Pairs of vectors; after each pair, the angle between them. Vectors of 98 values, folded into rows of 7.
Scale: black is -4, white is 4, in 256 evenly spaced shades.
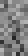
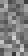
nearly opposite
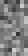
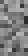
nearly opposite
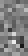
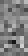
nearly opposite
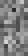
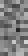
orthogonal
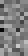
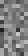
nearly parallel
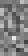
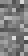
partly aligned
